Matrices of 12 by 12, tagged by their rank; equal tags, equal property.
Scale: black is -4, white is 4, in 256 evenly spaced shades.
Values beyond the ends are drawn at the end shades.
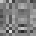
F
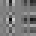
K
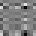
K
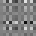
K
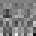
F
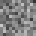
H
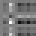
K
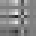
K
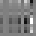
K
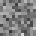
H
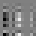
K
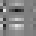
K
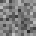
H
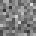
H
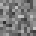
H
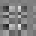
K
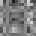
F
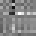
F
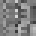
F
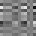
K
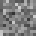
H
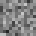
H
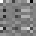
F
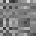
F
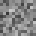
H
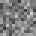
H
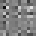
F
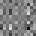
F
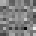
F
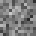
H
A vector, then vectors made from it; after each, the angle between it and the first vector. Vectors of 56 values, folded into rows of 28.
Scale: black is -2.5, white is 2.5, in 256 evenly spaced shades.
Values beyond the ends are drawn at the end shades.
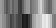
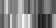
nearly opposite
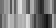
nearly opposite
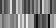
partly opposed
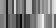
partly aligned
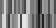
partly opposed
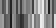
partly aligned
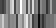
partly opposed
